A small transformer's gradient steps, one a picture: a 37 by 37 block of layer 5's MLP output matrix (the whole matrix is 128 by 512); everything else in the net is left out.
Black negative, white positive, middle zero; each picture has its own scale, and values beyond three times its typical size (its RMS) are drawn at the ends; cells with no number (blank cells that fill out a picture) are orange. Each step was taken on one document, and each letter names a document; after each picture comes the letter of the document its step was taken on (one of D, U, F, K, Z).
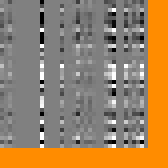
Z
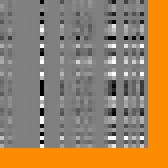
Z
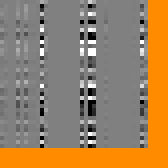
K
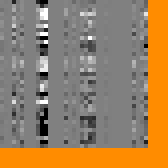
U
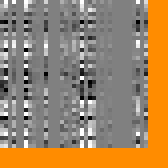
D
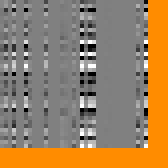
D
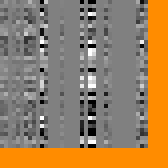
K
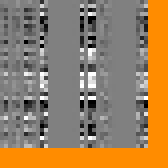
K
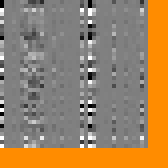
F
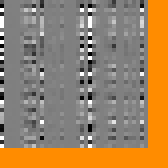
F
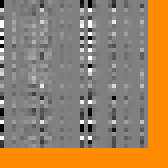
F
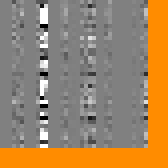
U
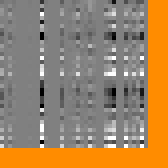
Z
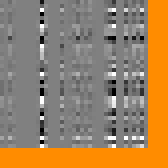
Z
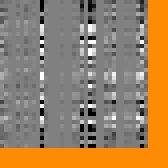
K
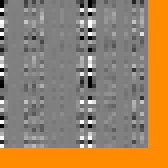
F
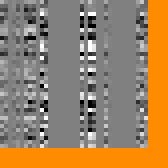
K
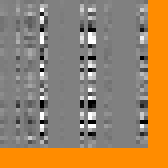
K
